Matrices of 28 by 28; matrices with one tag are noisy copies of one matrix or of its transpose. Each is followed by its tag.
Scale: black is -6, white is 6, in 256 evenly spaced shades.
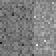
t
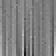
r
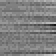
r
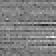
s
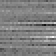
s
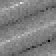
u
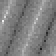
u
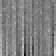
r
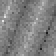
u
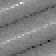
u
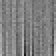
r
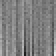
r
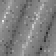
u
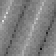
u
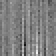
s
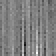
s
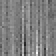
s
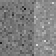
t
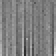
r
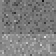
t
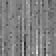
s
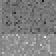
t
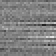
s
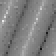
u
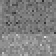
t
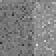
t
